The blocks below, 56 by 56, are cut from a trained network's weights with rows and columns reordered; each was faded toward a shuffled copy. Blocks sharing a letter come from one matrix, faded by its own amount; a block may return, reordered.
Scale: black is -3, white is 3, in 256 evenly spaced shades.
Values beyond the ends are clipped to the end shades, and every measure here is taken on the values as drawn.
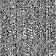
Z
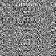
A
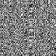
A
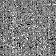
Z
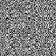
A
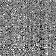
Z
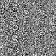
A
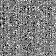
Z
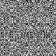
A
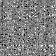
Z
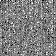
Z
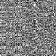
A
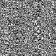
A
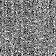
Z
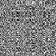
A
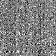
Z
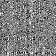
Z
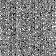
Z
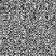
A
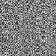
A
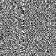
A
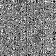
Z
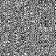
A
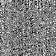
Z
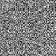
A
